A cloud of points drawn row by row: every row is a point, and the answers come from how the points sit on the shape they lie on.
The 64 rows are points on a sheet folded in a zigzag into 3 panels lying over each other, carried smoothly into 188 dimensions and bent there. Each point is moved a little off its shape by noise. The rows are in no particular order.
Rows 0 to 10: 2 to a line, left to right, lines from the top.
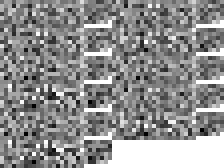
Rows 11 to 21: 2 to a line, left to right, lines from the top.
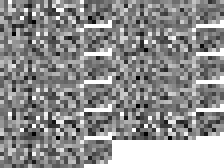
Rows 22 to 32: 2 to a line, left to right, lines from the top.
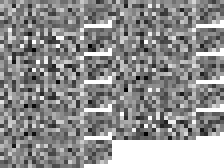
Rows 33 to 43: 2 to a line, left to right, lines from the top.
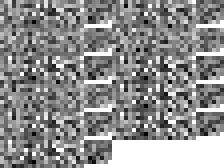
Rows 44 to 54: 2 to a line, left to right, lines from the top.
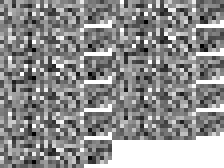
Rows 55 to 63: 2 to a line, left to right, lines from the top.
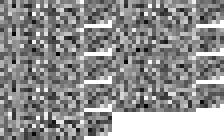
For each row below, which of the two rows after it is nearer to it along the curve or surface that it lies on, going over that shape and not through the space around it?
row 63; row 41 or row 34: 41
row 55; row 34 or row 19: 34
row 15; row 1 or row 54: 1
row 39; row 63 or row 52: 63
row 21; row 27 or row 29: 29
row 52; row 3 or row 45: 3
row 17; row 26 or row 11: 11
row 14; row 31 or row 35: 35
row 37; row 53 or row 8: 53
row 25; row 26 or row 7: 7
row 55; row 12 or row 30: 12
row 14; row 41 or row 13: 13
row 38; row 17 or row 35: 17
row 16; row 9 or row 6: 9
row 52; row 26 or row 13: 13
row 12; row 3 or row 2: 3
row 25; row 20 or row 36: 20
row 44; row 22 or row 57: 57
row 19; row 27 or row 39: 39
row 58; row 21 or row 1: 1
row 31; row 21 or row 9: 9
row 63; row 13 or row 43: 43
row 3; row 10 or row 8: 8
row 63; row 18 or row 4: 4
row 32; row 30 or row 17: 17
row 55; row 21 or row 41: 21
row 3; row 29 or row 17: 17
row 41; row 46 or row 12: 46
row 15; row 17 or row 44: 17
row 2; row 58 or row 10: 58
